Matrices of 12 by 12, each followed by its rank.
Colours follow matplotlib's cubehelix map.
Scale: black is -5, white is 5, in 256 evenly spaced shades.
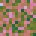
full rank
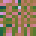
two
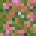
full rank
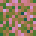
full rank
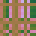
one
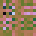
two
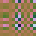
one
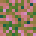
full rank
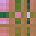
one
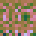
two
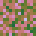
full rank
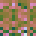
two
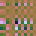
one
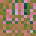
two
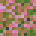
full rank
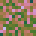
full rank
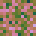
full rank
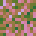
full rank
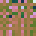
two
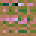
two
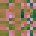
two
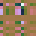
one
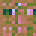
two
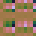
one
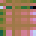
one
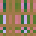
one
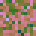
full rank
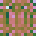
two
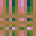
one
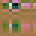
one
